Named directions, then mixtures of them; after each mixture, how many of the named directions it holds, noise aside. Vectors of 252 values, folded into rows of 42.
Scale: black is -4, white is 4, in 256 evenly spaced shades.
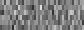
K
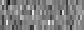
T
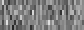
two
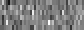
one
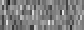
one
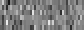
one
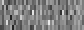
two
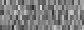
one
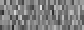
one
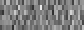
one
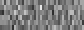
one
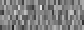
one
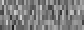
two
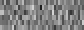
one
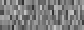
one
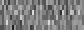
two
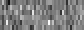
one
